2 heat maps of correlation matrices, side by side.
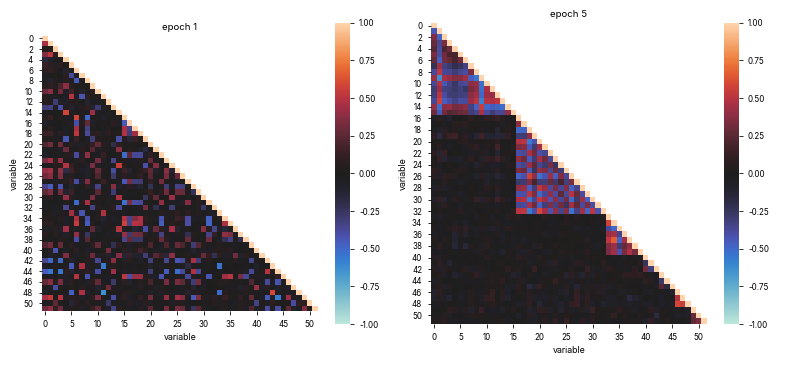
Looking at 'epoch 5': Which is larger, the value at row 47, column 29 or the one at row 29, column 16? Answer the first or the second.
the first
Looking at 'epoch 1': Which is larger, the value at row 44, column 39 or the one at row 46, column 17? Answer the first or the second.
the second
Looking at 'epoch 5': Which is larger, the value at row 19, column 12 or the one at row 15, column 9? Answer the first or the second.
the second
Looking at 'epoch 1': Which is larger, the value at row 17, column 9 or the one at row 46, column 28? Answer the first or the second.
the first
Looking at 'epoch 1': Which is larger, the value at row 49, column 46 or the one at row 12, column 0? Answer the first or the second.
the first
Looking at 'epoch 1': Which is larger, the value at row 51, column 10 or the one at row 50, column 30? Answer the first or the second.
the first
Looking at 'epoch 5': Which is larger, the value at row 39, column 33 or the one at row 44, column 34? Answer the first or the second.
the first
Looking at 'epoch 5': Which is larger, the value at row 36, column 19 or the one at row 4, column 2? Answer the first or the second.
the second
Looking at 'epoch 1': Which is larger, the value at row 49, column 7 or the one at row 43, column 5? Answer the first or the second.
the first
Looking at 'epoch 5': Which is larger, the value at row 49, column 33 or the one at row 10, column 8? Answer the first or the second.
the second
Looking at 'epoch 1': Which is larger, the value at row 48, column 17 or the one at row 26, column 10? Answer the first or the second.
the second
